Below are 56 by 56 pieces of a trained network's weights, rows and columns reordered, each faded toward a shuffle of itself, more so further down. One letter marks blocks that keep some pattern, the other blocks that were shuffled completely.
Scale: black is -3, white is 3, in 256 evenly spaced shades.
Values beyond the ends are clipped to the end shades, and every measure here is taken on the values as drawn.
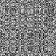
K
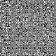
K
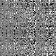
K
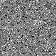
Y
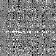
K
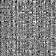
K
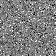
Y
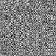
K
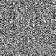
K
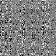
K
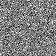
Y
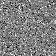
Y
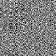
K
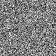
Y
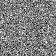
Y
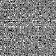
K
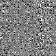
K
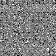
K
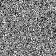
Y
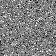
Y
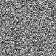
K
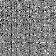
K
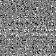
K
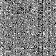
K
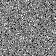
Y
